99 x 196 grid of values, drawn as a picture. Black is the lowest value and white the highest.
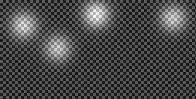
Bumps: four. Average level on the scale: 30%. Odd rows or columns: none.
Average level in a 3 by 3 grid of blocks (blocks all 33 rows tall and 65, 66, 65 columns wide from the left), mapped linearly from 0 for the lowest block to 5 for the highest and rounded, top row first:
4 5 4
4 1 0
0 0 0
